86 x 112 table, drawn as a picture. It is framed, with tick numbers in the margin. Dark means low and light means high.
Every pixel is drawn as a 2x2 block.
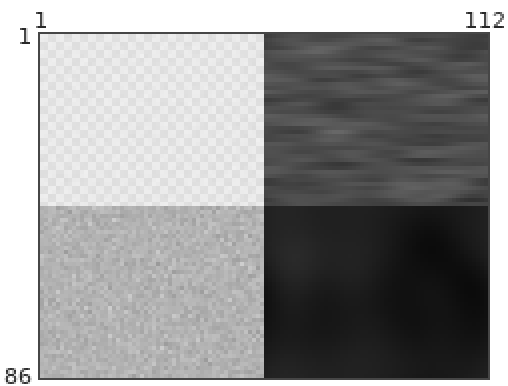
It is made of 2 by 2 panels. Panel 1,1: very high, checkered, faint in contrast. Panel 1,2: low, streaked across, faint in contrast. Panel 2,1: high, fine-grained, faint in contrast. Panel 2,2: very low, smooth, faint in contrast.
